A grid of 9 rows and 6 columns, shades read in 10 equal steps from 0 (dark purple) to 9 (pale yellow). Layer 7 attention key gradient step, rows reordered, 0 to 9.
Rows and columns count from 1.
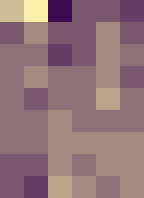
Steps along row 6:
same up down same same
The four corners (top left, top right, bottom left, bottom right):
7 2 3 5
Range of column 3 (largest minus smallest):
6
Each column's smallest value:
3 2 0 3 3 2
